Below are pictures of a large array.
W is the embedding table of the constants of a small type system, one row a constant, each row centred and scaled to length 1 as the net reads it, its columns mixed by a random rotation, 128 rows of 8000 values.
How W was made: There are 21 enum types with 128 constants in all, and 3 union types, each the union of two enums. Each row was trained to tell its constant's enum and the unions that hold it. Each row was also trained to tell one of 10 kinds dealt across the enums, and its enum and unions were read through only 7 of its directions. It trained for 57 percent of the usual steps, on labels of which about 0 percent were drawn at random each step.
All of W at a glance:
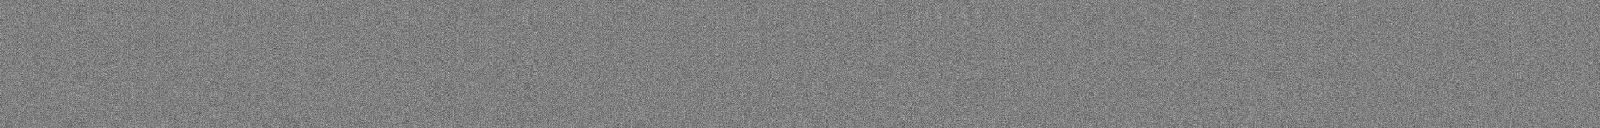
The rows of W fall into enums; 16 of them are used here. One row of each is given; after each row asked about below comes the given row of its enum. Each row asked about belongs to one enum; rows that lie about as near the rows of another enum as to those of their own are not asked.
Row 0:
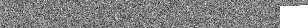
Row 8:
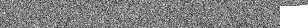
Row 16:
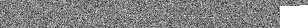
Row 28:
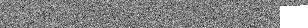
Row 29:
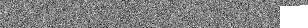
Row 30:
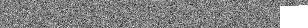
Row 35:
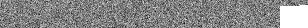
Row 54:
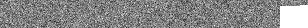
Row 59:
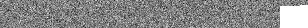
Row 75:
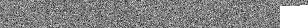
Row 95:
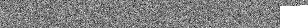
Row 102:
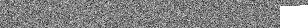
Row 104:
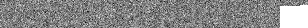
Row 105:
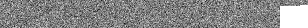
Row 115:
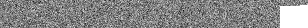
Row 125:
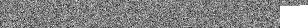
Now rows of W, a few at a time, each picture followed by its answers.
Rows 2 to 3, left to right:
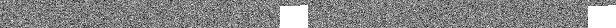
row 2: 115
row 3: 35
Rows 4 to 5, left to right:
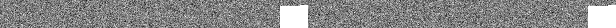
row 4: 30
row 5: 104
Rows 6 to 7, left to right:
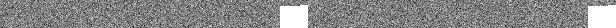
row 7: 28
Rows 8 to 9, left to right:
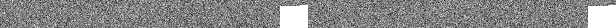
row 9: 105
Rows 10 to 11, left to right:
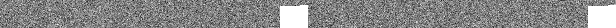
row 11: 115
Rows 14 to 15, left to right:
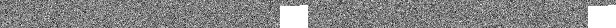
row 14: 125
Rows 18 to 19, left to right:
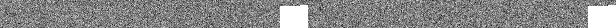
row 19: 104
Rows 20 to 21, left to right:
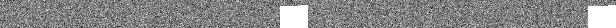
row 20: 30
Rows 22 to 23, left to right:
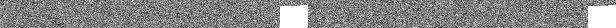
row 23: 115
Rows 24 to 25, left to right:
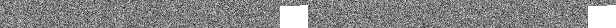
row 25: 102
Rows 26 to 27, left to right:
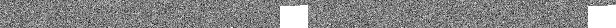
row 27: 54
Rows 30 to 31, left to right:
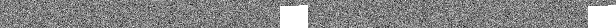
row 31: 75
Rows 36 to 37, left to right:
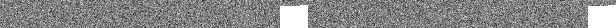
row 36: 35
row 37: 8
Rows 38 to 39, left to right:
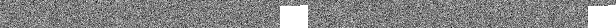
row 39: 105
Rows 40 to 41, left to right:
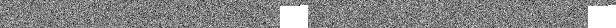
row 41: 115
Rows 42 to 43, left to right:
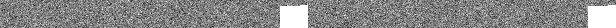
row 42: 28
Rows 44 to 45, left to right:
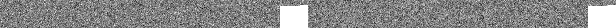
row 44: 0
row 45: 0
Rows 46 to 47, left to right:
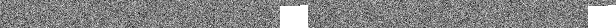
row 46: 115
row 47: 102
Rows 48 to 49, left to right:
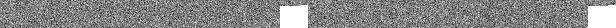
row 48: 54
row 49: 115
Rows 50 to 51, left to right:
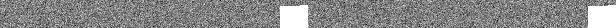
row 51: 95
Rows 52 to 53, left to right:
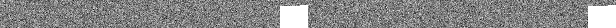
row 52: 8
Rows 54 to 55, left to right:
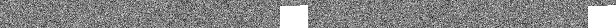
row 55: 35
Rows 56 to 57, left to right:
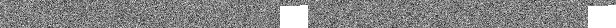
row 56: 75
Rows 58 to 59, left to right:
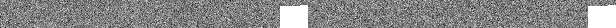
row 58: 28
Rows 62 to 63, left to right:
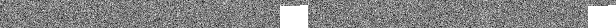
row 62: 102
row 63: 102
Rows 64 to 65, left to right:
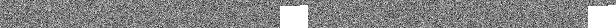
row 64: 102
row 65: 105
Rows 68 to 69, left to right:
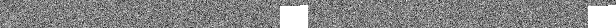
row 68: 125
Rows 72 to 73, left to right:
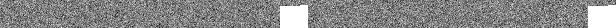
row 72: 75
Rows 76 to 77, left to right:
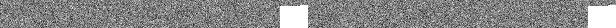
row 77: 75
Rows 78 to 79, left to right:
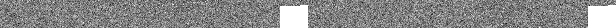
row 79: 0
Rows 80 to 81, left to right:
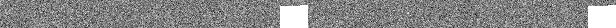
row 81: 104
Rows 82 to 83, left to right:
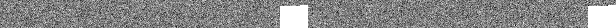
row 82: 105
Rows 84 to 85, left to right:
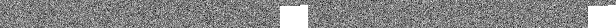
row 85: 95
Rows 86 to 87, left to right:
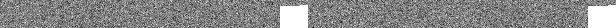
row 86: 30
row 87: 28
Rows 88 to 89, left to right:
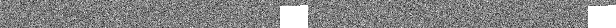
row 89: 8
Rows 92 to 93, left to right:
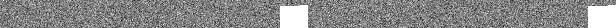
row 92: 102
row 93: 35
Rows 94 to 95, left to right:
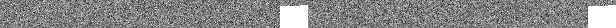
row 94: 59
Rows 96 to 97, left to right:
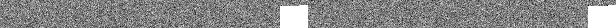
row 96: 0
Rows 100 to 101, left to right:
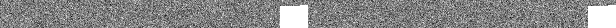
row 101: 105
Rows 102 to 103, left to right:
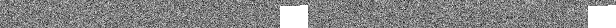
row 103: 75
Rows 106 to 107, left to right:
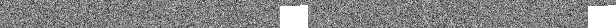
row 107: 59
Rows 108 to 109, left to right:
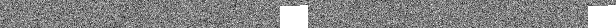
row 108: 35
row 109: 28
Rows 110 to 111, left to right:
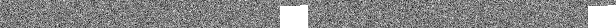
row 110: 35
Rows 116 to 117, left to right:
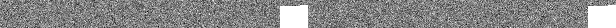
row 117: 54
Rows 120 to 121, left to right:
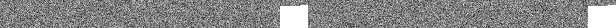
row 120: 105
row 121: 125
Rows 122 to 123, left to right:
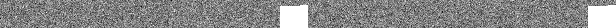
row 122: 104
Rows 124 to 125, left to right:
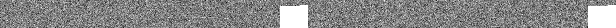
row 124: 16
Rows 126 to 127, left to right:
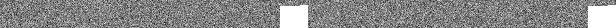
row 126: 104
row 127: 125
